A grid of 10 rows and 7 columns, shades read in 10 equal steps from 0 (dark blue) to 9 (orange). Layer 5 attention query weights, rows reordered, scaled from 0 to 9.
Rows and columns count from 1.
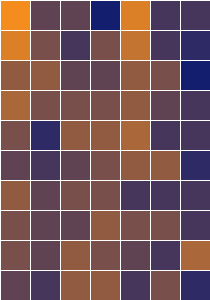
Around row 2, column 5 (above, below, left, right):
8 5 4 2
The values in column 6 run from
2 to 5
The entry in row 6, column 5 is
5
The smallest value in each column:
3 1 2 0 2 2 0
